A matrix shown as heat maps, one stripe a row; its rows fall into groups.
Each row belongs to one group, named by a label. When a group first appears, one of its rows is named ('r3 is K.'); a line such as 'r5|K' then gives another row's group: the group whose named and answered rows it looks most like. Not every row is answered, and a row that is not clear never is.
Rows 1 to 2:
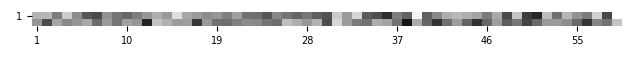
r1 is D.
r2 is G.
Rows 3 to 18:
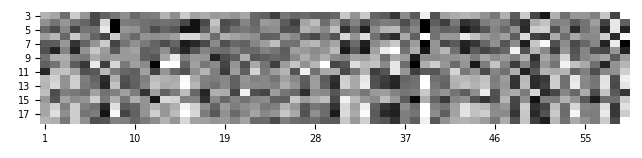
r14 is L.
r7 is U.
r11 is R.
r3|D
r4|U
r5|U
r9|G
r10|G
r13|D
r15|G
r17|D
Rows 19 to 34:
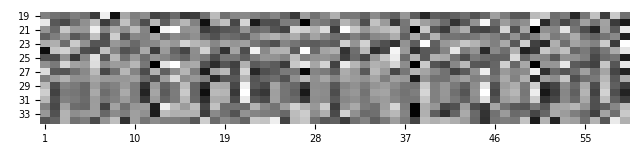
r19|U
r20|L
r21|G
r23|D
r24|R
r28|G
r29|L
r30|L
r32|G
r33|G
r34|R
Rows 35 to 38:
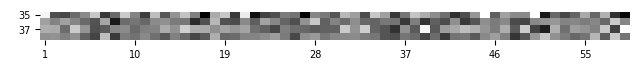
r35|L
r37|D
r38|U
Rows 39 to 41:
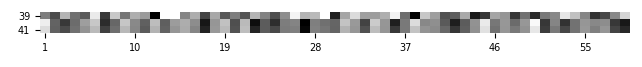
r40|L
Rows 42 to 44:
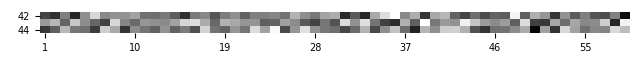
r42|U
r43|D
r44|R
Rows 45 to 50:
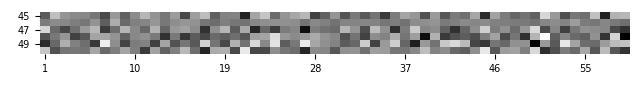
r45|R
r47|L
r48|U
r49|R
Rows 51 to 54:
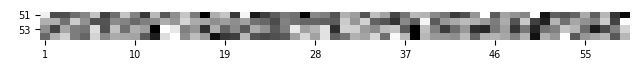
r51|L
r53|G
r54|G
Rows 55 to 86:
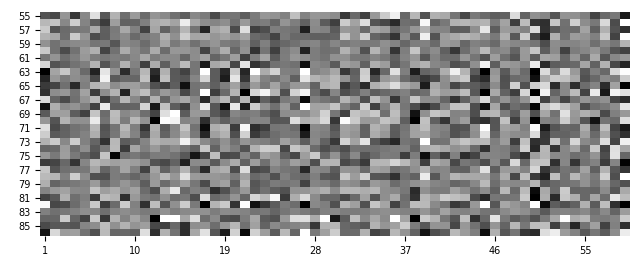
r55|U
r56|D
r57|L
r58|D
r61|R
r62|L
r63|R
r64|R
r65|U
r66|R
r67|L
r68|R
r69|G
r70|G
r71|L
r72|L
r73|D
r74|R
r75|U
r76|U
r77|L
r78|D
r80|G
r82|L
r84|G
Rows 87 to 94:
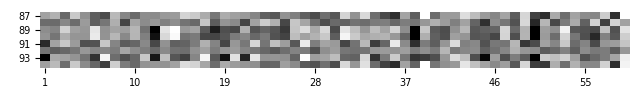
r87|D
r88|R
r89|G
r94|D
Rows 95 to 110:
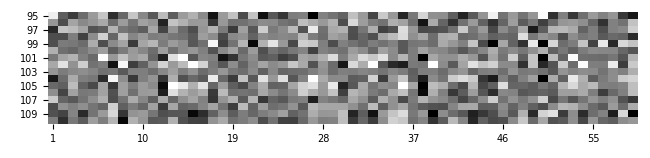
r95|L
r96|G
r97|R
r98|U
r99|R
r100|L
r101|G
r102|D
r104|R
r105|G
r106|G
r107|L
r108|R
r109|U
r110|U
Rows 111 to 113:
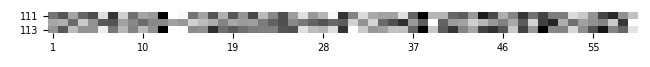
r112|D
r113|G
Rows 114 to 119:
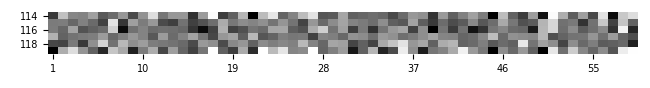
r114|R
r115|U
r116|U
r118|U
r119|R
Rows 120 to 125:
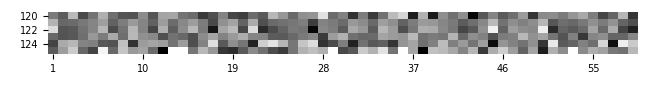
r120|U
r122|L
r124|R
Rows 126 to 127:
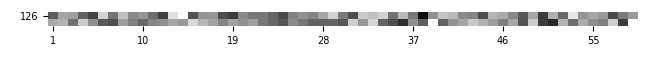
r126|G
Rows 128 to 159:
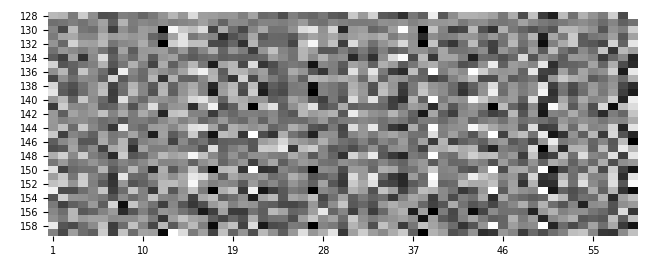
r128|D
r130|G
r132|G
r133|R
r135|L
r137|R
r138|L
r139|L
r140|D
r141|R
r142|G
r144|D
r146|U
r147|R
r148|D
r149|R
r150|L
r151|D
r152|D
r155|U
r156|U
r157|G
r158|L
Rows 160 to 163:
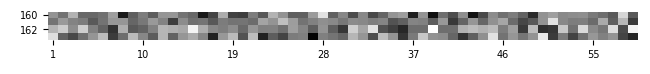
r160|U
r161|U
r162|D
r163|L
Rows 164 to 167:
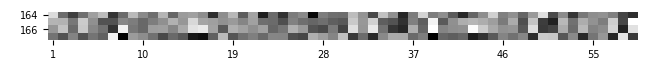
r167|U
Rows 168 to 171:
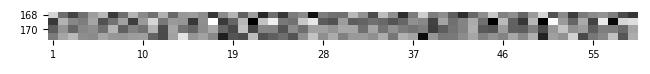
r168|L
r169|R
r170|R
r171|G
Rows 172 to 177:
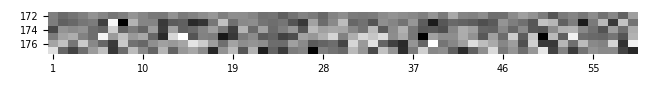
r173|U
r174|R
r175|G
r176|D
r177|L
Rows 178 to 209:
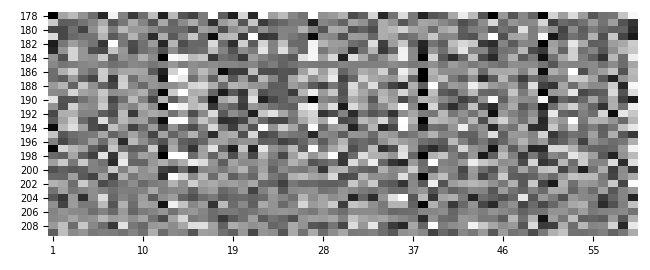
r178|R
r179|L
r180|U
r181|L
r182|R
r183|R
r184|G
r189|G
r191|G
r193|G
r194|R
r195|L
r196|U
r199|D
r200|U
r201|G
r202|D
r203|R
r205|G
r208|D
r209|R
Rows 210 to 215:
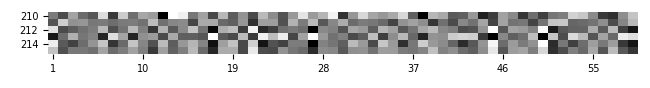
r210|G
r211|R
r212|L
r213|R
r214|L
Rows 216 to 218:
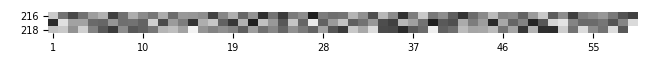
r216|L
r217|R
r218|D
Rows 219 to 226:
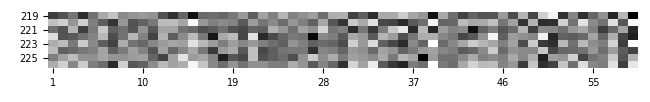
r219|U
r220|D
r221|U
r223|D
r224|L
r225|G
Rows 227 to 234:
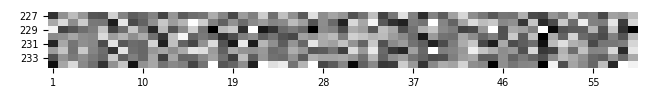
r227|R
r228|D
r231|R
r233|R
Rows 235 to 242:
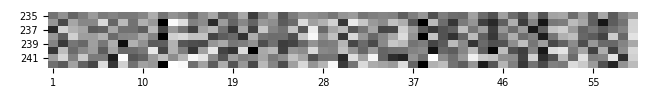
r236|G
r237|R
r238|G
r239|U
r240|R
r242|G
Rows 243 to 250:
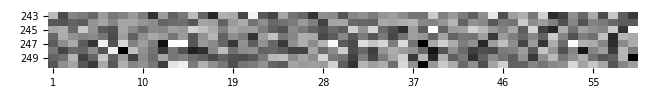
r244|U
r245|D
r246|R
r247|G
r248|U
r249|U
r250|G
